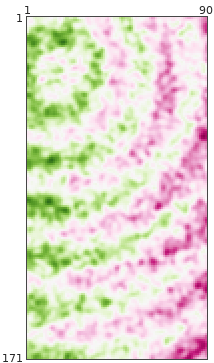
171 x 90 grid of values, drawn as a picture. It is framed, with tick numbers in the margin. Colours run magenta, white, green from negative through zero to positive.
There is an overall slope up to the left. The values follow a bell shape. Concentric rings centre on the top left. There are no lone odd cells.
